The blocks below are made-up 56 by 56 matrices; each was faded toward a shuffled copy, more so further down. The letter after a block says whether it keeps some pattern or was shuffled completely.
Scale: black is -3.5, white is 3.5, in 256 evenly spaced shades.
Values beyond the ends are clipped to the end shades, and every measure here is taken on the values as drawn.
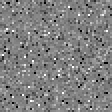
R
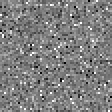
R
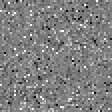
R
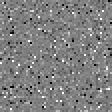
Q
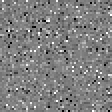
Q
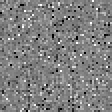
Q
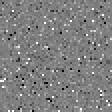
R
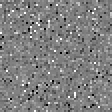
R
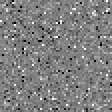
Q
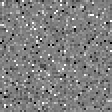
R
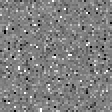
R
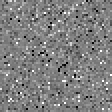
R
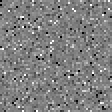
R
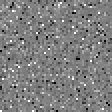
R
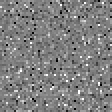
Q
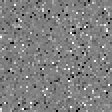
R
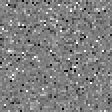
Q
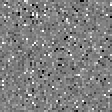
Q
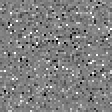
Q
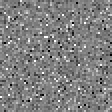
Q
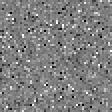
R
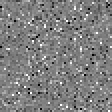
Q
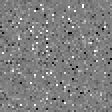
Q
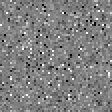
R
